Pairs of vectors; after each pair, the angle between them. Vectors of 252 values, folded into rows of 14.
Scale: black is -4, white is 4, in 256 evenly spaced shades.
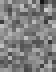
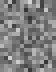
partly aligned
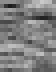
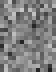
orthogonal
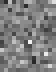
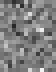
orthogonal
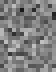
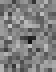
orthogonal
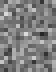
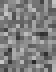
nearly parallel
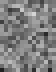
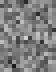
partly opposed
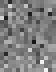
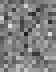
partly aligned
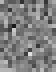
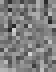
nearly parallel
